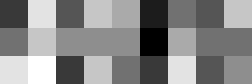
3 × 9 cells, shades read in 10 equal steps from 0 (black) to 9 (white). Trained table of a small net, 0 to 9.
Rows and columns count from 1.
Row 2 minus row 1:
2 -1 2 -2 -1 -1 2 1 -3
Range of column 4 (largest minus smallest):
2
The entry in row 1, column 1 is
2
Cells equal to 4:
5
